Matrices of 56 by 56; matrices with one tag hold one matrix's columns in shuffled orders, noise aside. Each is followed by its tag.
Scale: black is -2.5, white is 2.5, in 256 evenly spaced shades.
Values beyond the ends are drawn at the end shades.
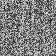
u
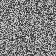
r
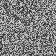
r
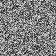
r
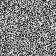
r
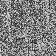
u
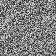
r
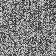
u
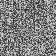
u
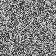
r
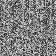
u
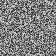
r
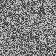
r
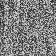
u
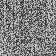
u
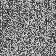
u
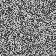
r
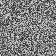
r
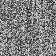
u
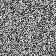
r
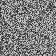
r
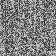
u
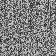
u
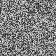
r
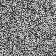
r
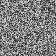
r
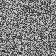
r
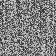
u
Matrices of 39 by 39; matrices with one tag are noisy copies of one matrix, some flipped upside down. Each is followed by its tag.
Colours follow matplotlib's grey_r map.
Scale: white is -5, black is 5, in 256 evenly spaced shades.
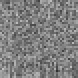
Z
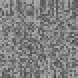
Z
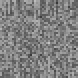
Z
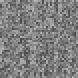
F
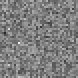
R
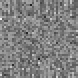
Z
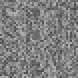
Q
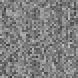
Q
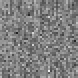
Z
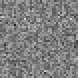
R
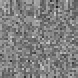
Z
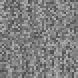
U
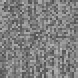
U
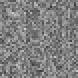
Q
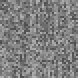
F
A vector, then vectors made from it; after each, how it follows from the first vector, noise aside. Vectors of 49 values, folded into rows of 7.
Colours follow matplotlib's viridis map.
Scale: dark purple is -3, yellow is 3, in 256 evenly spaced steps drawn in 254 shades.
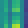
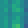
shrunk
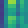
reversed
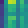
reversed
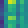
reversed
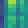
reversed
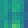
shrunk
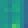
shrunk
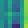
negated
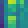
reversed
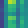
reversed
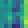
negated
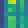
reversed
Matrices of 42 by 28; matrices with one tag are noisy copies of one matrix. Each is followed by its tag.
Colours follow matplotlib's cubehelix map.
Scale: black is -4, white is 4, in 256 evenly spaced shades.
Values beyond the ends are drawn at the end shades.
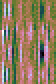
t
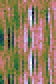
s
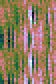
s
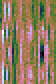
t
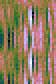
s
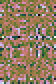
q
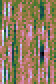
t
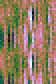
s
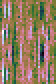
t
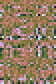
q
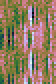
s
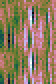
s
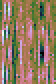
t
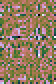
q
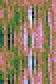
s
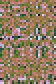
q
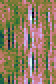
s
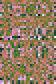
q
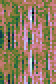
s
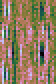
t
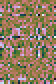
q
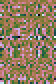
q
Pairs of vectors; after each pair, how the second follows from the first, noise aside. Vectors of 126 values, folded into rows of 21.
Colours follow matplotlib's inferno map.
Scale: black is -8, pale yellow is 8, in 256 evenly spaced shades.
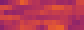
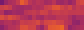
copied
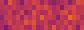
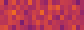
reversed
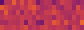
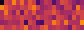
scaled up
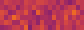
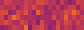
copied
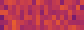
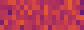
reversed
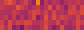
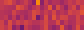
copied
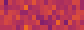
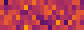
scaled up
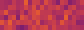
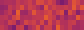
reversed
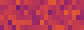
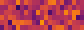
scaled up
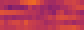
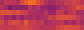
copied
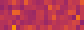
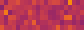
reversed
